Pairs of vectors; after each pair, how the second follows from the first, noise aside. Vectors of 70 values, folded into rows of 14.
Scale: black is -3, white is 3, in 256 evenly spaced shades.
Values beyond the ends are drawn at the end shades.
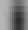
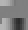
partly zeroed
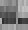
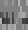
partly zeroed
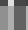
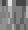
partly zeroed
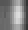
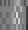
partly zeroed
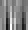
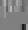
partly zeroed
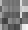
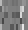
partly zeroed
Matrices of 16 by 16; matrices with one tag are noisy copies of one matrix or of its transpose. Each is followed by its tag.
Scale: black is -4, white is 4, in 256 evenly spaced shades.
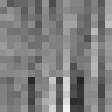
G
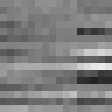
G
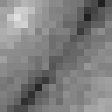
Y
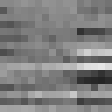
G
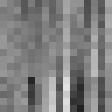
G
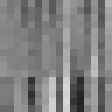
G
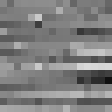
G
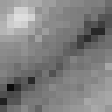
Y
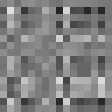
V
